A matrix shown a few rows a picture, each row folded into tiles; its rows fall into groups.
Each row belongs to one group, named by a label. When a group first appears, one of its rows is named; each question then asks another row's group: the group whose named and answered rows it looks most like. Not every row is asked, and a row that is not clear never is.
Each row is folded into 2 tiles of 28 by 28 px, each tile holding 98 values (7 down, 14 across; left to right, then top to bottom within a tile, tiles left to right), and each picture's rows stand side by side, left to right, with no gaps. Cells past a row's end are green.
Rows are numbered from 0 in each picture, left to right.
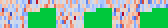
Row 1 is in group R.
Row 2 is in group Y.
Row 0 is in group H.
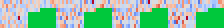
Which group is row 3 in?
R
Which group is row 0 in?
R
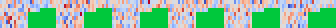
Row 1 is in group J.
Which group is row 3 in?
Y
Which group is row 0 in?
R
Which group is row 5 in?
R
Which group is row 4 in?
Y
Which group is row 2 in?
H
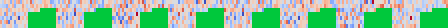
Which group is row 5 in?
J
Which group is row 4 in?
Y
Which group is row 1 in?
Y
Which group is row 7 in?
R
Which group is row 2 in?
J
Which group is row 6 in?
H
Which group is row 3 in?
Y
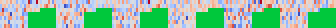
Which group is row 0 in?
H
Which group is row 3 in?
J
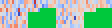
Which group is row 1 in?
J
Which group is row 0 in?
Y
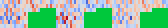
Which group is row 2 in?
J
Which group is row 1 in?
R
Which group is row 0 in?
J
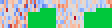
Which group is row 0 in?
Y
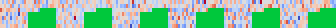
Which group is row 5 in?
J
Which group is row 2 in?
R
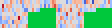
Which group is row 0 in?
R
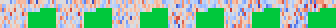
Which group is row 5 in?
H
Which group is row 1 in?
Y
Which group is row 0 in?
Y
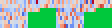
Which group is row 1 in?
H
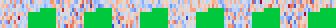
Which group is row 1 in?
Y
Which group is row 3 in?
J
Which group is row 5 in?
J
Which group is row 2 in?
R
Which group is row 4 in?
H
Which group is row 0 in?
R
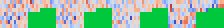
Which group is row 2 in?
J
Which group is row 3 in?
R
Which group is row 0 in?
J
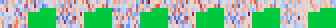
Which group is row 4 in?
J
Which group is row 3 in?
J
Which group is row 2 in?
H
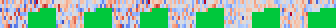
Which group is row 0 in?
H
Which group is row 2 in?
H
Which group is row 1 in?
R
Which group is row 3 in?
H
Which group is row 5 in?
Y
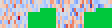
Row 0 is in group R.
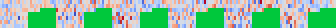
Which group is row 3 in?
H
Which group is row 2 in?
R
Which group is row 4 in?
H
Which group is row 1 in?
Y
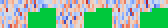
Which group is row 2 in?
Y
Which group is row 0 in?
Y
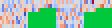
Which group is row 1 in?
H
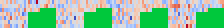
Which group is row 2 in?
J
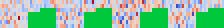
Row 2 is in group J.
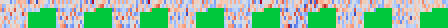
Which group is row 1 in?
H
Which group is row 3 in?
Y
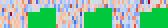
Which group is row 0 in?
Y
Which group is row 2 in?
H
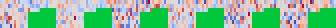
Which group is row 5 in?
J
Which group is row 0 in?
R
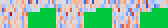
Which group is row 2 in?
Y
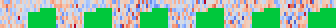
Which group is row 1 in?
R
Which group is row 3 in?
H
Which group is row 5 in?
J
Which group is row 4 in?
J
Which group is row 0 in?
R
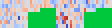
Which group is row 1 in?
R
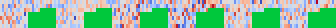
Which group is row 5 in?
H
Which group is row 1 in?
J
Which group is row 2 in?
Y
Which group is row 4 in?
Y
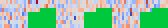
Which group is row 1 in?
J
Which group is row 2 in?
Y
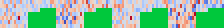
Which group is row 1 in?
J
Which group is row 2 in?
R
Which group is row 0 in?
R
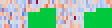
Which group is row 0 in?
H
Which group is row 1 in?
R
